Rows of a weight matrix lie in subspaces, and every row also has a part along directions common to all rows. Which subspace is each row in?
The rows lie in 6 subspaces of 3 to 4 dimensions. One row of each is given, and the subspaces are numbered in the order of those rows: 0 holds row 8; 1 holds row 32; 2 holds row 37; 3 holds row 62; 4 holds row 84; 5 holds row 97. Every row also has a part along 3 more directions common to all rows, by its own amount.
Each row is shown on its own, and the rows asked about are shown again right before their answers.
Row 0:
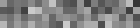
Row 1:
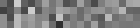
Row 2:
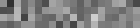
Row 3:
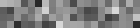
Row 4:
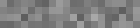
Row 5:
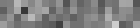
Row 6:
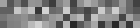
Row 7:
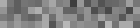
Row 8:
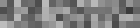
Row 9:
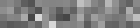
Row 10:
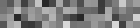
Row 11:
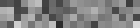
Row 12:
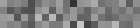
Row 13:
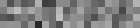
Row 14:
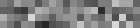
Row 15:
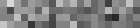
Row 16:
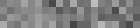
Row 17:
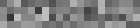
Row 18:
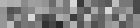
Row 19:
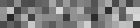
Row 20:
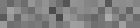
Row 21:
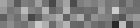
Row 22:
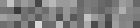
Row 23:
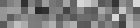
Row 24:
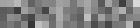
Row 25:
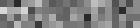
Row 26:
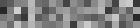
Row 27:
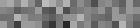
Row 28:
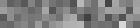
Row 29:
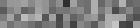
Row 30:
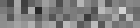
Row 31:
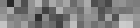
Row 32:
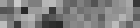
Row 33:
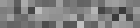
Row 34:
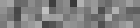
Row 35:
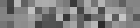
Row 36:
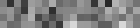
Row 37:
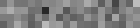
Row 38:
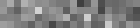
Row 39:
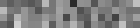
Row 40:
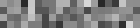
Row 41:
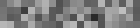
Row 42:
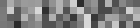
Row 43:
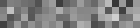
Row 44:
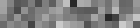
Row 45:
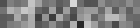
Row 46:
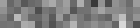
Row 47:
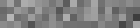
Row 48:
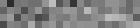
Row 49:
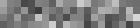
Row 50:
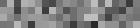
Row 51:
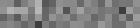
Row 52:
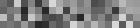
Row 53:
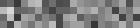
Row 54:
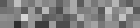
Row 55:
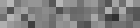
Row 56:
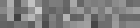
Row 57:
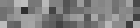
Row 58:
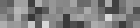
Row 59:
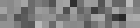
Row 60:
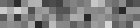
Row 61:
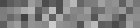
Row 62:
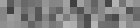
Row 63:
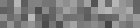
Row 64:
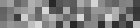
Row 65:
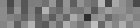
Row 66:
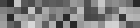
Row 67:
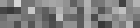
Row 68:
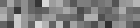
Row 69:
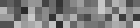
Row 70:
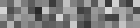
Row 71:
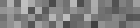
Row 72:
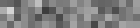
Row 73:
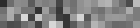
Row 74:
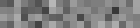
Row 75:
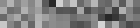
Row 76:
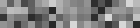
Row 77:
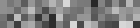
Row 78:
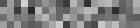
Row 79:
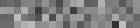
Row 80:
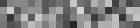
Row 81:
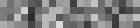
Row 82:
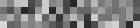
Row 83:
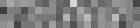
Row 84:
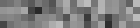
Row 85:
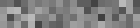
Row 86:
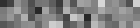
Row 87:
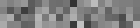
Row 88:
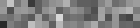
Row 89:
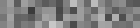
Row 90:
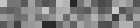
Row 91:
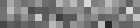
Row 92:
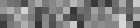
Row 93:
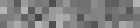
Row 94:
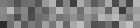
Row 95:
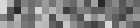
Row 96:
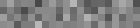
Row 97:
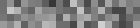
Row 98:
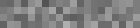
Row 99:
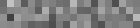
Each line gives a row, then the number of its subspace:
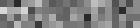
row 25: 5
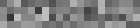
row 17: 3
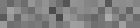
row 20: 0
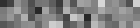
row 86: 4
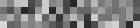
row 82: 1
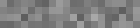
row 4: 2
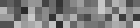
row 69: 0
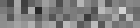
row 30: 2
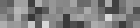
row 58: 0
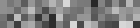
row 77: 1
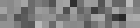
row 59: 1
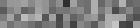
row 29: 1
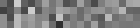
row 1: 5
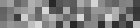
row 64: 2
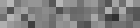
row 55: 3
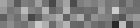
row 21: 2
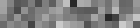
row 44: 0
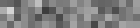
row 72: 0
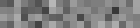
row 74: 2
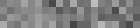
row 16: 3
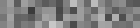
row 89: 5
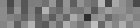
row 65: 5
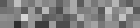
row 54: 4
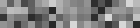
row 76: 0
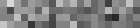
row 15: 3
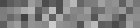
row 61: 1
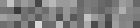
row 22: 5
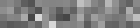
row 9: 4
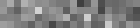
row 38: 4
